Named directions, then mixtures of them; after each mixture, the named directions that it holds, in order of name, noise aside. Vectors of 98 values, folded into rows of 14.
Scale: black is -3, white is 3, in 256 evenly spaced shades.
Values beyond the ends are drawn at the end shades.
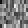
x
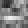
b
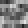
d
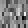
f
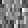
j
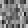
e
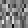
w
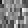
j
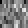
j, x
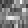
b, j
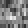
b, f, j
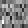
d, w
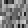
d, e, j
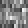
b, j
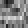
b, e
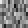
x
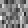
e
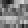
b, d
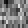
b, e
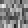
b, j, x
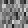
e, w, x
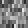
b, e, j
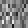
w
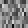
e, w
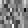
j, w, x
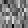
b, e, w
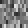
x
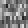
d, f, w
